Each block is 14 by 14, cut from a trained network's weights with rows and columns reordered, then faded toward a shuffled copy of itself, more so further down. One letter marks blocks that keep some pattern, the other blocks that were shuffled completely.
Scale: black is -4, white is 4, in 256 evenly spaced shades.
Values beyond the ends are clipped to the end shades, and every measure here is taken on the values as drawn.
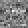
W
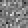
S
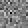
W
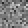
S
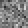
S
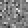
S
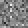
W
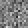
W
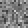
W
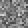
S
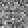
S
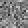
S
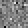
S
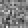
S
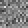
W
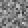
S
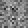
W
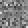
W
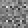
W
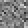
W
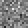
S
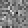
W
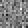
S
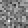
S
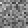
W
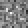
S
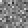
S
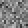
S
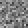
S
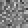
S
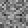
S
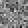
S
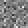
W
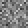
S
